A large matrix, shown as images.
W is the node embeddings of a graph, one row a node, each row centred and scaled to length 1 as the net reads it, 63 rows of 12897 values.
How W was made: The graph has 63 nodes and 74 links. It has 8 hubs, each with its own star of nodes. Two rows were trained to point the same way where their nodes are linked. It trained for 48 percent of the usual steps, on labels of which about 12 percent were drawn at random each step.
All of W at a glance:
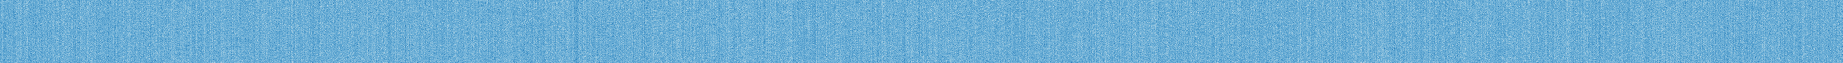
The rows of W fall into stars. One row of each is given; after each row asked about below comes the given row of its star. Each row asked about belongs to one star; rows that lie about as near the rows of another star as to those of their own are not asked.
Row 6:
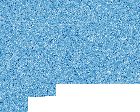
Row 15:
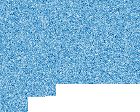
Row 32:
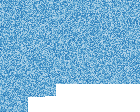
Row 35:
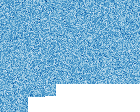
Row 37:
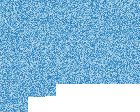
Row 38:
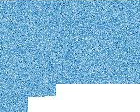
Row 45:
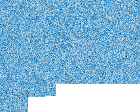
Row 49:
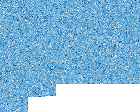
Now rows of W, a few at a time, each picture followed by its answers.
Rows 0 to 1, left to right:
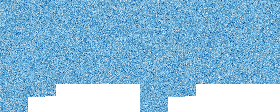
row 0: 35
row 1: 38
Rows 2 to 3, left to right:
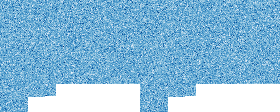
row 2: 38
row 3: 38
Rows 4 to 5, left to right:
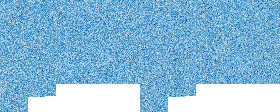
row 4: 35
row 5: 38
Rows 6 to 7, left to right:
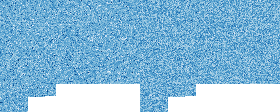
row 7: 49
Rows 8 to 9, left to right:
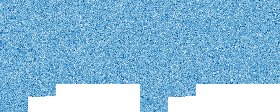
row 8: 38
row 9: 37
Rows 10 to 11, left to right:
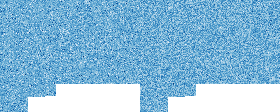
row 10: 15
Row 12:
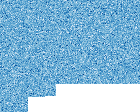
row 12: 15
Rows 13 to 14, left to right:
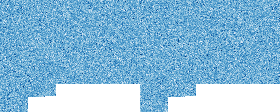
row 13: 49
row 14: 49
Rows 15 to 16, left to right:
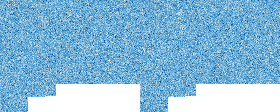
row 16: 35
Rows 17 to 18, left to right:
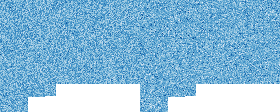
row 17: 49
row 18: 49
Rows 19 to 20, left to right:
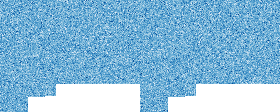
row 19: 15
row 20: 35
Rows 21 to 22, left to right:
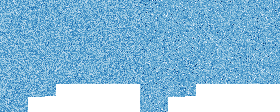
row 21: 38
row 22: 45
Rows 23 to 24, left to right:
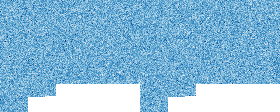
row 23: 6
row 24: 32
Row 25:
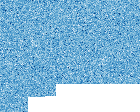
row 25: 37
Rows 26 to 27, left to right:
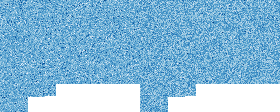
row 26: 37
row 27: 15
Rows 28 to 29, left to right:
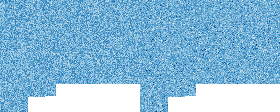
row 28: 35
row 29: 32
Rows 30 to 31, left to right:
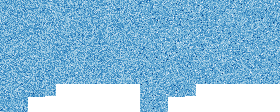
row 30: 15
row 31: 49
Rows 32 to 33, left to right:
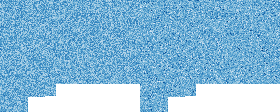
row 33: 32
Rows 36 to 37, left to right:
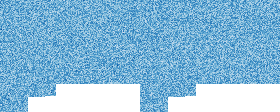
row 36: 6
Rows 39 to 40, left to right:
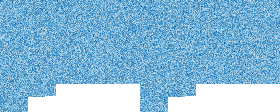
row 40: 49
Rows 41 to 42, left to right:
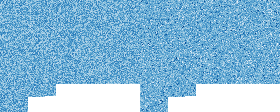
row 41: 38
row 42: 35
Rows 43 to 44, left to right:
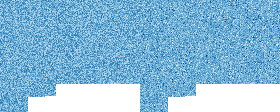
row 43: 6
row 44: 37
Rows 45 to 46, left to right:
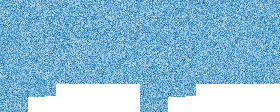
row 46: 37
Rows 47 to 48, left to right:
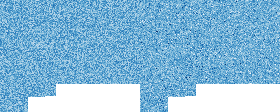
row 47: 49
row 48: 35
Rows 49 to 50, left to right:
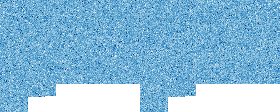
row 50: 45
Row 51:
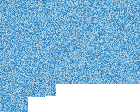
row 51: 15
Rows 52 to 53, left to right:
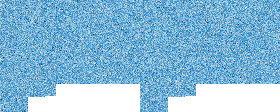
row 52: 6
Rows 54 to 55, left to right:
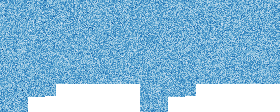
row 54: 35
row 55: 45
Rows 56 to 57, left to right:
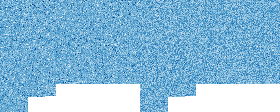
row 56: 32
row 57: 38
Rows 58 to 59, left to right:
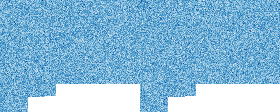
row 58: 38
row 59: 15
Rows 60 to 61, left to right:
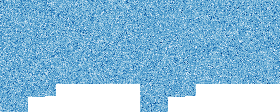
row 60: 15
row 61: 15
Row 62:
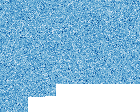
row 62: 32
